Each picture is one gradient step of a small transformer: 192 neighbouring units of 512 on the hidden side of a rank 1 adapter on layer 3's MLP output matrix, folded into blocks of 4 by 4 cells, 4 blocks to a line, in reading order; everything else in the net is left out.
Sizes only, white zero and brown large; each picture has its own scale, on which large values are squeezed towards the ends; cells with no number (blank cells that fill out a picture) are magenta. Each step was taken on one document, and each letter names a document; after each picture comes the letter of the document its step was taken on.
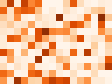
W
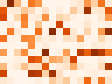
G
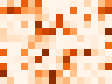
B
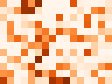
B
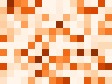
G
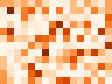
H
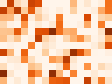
B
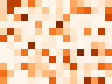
G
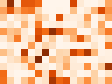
B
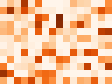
W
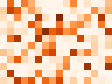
W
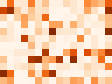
H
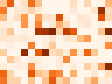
B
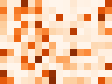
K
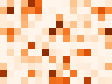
W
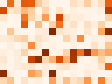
H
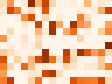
H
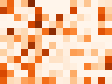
K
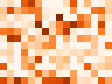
W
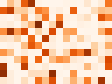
K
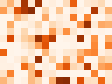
H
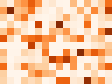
G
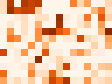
B
